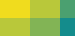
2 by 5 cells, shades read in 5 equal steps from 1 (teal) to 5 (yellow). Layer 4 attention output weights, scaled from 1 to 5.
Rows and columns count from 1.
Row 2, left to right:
4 4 3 3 1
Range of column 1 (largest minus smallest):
1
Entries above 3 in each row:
4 2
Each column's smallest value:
4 4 3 3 1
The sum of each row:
20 15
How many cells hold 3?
2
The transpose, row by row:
5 4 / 5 4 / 4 3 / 4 3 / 2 1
